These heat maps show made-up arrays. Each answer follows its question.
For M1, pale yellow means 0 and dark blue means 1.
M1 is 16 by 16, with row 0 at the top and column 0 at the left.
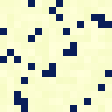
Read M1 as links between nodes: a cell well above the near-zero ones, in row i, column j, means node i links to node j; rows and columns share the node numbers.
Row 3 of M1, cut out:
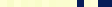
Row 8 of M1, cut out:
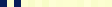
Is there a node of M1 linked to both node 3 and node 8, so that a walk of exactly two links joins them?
no
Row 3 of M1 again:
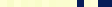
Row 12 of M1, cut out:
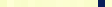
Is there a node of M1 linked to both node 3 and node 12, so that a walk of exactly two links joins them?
yes
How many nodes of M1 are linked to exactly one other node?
6
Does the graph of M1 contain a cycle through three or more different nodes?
yes
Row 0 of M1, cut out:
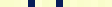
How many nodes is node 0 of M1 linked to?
2
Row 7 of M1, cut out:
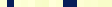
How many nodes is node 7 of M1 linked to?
3
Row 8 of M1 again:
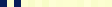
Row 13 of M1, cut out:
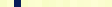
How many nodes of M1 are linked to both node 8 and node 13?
1
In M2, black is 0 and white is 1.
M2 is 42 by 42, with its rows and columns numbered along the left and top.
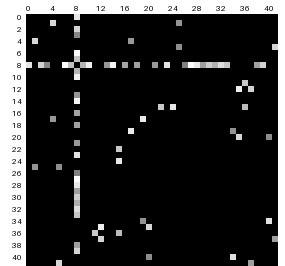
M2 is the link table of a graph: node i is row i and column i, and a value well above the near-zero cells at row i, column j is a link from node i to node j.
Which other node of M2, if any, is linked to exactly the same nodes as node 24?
node 22
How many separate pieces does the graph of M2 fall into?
3
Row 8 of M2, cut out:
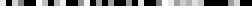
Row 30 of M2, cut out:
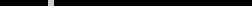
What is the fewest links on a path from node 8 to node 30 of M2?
1
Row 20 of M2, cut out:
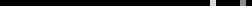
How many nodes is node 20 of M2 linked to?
2
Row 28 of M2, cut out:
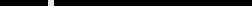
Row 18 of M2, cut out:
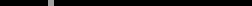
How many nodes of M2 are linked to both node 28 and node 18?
1
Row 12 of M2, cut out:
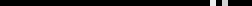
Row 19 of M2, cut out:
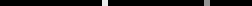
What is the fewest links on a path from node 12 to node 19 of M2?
5
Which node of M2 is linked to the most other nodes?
node 8
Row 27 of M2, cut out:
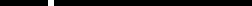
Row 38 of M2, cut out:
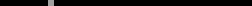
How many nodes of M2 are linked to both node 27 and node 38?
1
